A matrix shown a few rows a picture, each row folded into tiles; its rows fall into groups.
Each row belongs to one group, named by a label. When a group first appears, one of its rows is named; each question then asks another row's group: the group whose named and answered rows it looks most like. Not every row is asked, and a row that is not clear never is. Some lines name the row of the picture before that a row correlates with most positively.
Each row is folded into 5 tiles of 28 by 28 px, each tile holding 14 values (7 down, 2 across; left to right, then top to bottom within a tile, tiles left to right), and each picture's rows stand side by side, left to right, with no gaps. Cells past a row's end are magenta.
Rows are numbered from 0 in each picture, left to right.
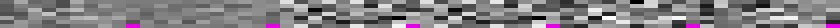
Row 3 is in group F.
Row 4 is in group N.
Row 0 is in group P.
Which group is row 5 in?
P
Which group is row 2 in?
F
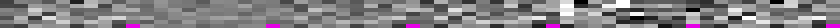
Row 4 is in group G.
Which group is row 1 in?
P
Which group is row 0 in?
N
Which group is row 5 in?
N
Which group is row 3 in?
N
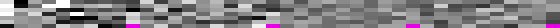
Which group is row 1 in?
F
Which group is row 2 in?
F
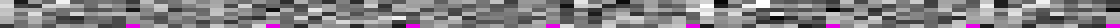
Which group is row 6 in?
F
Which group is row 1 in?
F
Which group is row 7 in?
G
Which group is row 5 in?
G
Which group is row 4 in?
P
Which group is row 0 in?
G
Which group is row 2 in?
N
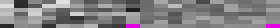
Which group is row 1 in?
P
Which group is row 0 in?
G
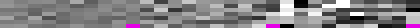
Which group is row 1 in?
F
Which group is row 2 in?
G
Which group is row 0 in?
F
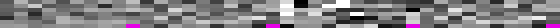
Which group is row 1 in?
N
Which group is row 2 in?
G
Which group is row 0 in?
P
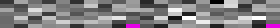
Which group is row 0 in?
N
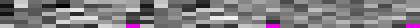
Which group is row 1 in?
P
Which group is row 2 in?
N
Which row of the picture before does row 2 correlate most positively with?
0
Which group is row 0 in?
P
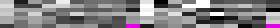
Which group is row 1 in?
G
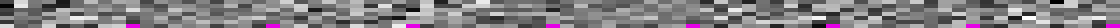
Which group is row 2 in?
F
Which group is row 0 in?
P
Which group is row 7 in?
N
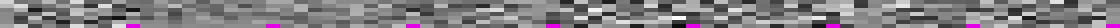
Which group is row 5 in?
N
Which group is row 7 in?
F
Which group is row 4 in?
N
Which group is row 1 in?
P
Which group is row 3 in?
P
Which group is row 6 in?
G
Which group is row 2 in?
F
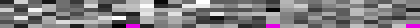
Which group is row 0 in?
N
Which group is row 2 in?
F
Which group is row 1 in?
G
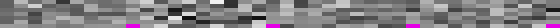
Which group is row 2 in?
G
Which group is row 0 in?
P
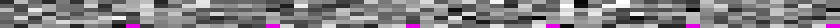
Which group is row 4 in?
G
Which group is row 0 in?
N
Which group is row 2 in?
P
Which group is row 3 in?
F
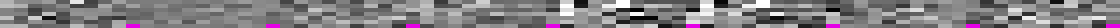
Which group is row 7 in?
N
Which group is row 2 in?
N
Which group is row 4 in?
G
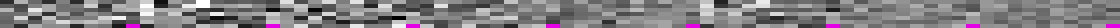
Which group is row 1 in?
G
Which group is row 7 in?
F
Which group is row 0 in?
N
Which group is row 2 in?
F
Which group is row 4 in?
P
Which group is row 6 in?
F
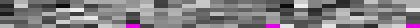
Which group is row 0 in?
P
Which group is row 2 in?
P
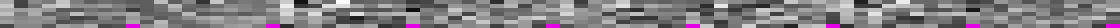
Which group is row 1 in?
P
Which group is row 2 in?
G
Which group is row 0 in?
G
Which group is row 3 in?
N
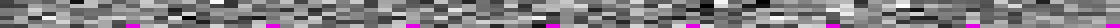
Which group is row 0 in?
N
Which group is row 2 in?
F
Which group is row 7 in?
P
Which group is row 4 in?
F
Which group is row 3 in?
N
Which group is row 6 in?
G
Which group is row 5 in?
P
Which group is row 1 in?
F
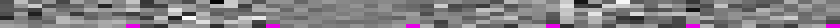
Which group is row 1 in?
N
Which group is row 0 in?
P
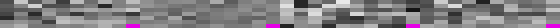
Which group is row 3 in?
P
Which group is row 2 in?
G
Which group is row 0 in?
P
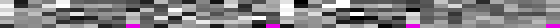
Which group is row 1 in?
N
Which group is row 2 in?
G
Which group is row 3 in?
P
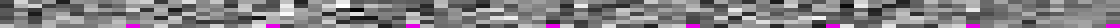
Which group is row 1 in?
F
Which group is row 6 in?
P
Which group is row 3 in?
P
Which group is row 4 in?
P
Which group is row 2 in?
G
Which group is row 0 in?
P
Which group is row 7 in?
P
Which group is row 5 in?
N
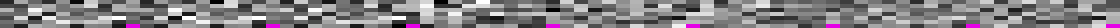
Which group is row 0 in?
N
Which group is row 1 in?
N
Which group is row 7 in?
F
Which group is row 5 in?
G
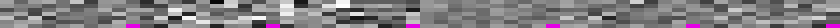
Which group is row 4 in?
F
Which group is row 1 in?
N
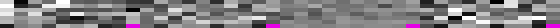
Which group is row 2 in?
P
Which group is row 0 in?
G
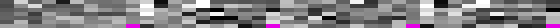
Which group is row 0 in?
P
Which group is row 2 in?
F
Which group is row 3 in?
G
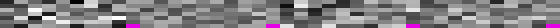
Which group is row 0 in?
N
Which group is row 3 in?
N
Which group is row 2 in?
P
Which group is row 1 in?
F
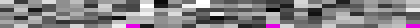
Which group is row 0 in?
F
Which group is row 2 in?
P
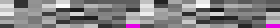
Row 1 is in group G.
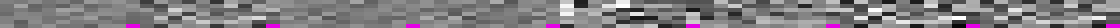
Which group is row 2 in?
F
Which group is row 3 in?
F
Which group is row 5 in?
P
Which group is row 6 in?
N
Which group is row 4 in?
G
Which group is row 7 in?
N
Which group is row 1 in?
N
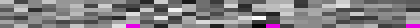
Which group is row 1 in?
N
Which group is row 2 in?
G
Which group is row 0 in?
F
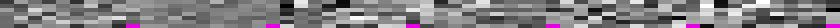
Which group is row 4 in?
F
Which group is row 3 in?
G
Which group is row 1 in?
F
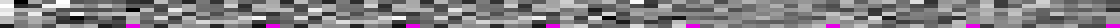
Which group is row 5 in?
F
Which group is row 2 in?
N
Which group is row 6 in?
F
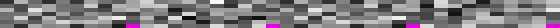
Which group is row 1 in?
F
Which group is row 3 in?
P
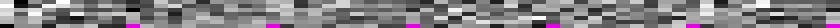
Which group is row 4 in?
F
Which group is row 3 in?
N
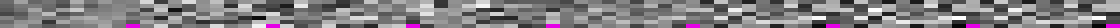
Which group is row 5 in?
N
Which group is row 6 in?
N
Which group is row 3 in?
G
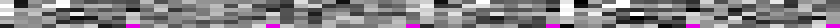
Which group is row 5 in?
F
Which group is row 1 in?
F
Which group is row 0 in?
G
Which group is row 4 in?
G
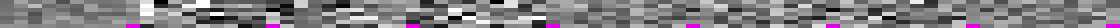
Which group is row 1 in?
G
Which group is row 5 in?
F
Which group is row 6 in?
F
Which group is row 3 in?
N
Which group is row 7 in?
F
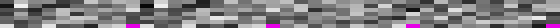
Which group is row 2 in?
F
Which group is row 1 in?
P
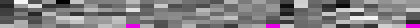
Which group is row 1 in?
P
